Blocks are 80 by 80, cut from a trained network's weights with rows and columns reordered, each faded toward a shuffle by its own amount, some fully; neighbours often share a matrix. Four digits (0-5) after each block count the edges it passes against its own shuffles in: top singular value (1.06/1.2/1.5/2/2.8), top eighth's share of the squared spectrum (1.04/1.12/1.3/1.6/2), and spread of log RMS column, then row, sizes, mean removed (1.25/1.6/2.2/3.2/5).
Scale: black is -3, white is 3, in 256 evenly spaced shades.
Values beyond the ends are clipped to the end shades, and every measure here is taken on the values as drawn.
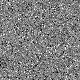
0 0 0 0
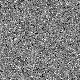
1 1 0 0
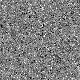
0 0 0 0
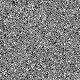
0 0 0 0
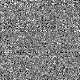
2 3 1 3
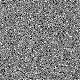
0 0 0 0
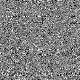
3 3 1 2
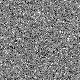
0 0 0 0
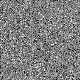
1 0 0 0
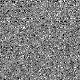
2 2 0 2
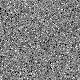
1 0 0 0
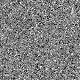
1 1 0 0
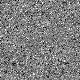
1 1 0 1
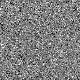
2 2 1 1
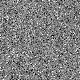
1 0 0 0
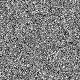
1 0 0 0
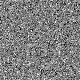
1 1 0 0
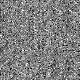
2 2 0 2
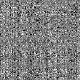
3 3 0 3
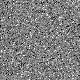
1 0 0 0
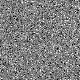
1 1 1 0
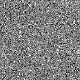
3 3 2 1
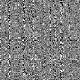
3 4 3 1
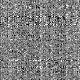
3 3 1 3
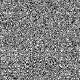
3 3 1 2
